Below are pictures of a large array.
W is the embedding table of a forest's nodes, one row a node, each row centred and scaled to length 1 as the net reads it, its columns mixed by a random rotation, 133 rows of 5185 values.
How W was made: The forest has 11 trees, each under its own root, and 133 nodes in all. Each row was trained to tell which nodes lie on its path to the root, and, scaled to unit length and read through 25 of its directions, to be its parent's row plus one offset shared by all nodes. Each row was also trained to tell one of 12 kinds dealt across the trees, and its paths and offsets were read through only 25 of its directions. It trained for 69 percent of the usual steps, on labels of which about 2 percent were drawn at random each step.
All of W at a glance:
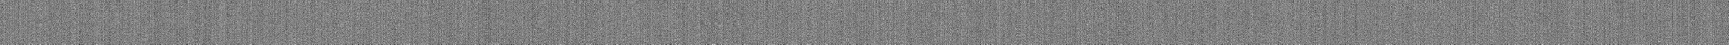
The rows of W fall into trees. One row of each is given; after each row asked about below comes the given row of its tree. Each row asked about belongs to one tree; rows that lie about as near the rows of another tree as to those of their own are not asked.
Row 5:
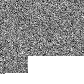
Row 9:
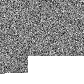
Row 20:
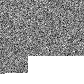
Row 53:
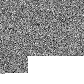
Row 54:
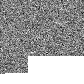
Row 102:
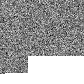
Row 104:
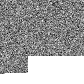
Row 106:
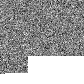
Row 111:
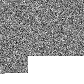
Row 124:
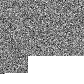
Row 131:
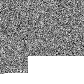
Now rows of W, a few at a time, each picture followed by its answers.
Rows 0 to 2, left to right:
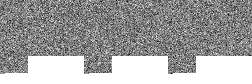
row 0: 131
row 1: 5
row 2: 53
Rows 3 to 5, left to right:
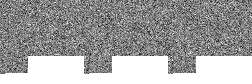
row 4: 102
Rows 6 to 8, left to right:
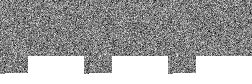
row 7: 102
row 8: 5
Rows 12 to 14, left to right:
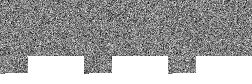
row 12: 106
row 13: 124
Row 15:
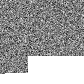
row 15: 53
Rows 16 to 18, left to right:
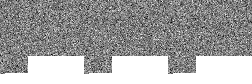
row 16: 104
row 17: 5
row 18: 102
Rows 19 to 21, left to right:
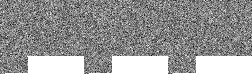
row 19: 106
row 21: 9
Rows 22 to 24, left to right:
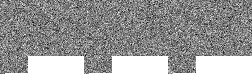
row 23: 106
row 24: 5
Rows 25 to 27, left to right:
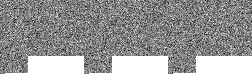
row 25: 106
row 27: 9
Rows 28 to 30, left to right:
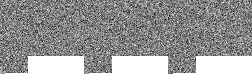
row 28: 5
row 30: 124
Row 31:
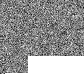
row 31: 102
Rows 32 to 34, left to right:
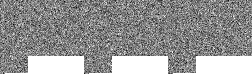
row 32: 106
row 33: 111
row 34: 124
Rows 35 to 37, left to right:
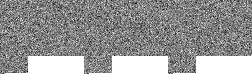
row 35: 53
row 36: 102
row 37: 124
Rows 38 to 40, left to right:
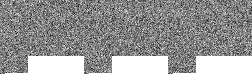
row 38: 102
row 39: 9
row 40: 9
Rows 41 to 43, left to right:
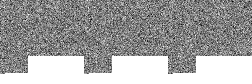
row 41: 131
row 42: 54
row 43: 106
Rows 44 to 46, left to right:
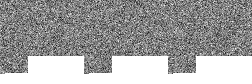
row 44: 9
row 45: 9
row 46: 102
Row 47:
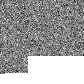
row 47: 111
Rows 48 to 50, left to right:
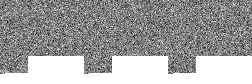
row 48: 9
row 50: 9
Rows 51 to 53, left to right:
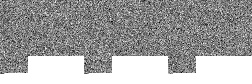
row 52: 106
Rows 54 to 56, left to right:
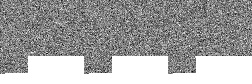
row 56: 53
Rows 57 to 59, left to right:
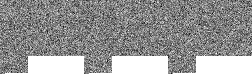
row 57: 9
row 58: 102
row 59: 104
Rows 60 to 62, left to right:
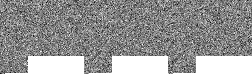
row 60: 111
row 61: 20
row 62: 20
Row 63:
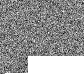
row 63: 9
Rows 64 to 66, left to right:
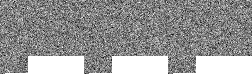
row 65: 124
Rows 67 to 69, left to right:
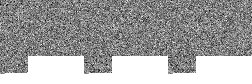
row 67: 20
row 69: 124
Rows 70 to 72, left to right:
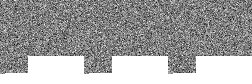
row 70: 54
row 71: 5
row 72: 5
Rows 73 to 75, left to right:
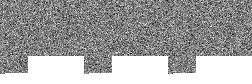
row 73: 106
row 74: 54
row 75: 102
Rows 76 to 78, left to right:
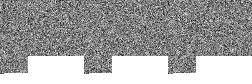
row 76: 104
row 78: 102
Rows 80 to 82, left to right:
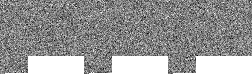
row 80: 5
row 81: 9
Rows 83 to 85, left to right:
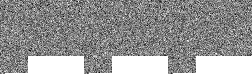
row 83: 5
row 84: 111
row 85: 53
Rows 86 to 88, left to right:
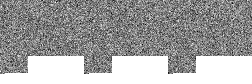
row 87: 124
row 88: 124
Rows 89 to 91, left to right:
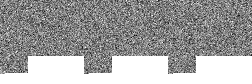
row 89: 5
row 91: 102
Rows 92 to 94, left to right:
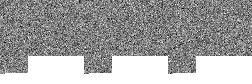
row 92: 20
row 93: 106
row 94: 53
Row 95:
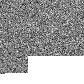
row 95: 124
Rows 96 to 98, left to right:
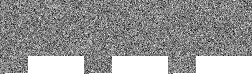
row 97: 106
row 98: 102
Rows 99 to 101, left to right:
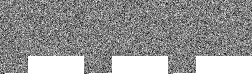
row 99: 124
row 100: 9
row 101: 9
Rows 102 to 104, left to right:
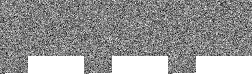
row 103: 54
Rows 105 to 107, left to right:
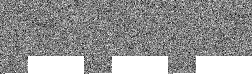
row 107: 54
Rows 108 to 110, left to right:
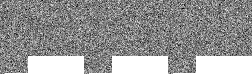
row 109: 54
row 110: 20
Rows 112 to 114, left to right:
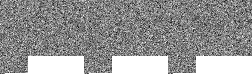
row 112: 106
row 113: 124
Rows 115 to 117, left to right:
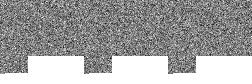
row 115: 5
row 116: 131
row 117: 106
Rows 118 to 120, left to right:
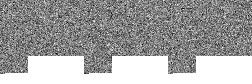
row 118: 9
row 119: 124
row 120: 106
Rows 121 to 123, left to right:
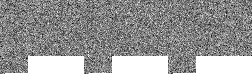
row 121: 131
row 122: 124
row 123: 5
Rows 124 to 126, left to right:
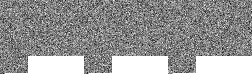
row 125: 53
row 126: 106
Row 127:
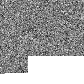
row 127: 5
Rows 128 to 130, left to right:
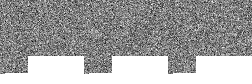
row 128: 111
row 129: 102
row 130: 124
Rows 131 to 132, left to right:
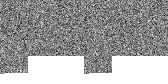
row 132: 5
